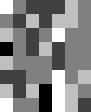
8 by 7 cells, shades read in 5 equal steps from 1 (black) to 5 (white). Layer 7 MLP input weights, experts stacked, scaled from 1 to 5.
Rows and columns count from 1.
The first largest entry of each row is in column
1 3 5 4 1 5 5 1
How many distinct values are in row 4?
4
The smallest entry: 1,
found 3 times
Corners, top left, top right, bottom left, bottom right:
5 3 5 2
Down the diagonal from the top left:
5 2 2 4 2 3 3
